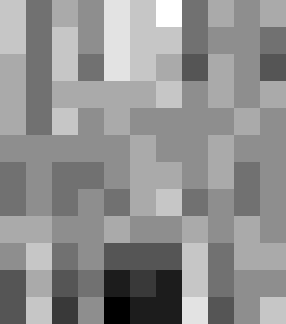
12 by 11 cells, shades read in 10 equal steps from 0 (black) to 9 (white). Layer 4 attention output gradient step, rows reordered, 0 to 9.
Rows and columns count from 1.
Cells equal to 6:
30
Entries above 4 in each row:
9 8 7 10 10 11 7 6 11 6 4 5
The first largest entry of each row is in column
7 5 5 7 3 6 6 7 1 2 8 8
